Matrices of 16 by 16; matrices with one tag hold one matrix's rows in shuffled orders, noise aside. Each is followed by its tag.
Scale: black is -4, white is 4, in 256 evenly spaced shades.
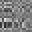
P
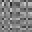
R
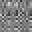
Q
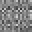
Q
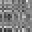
P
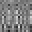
Q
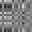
P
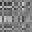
P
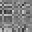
P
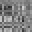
P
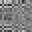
P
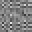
R
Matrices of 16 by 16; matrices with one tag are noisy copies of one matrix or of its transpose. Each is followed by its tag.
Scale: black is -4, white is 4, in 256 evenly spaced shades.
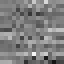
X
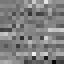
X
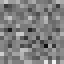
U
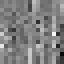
X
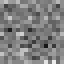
U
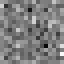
U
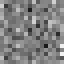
U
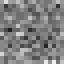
U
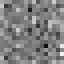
U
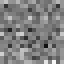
U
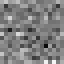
U
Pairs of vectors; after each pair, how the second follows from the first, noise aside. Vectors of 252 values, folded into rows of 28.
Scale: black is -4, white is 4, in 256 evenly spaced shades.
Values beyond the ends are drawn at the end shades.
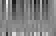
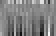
reversed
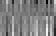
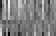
reversed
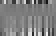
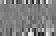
sign-scrambled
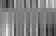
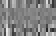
sign-scrambled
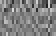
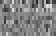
sign-scrambled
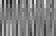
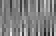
reversed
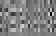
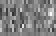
sign-scrambled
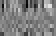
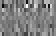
sign-scrambled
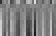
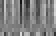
reversed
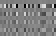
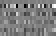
sign-scrambled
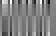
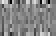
sign-scrambled
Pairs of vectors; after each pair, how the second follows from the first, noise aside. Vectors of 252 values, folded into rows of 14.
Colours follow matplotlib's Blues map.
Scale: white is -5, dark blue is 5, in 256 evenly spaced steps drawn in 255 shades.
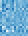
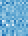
wrapped around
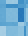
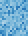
shuffled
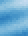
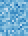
shuffled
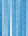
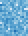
shuffled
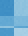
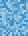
shuffled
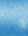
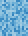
shuffled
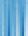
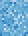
shuffled
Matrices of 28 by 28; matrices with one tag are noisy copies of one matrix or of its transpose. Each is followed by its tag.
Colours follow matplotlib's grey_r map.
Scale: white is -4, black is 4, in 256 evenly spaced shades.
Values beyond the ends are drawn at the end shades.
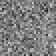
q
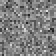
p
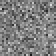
q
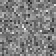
p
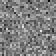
p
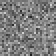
q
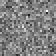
p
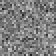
q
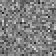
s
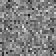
p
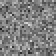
p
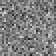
q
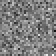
q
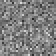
s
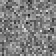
p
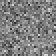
q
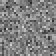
p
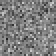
q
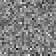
s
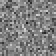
p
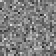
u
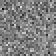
q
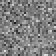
q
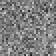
q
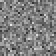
u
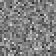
u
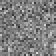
q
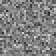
u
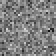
p
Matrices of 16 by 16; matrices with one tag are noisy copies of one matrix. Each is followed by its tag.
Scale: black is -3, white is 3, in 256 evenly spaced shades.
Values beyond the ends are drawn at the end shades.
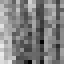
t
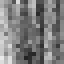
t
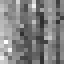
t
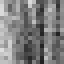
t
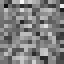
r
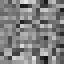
r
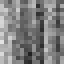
t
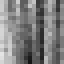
t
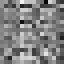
r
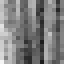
t
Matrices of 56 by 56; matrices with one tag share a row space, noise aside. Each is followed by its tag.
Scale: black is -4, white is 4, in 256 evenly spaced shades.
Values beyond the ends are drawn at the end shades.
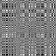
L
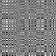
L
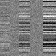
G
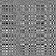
L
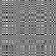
L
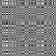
L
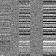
G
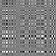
L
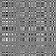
L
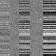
G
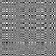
L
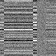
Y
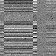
Y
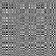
L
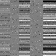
G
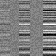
G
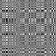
L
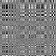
L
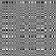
L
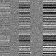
G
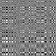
L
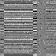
Y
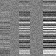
G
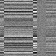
Y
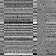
Y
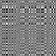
L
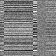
Y
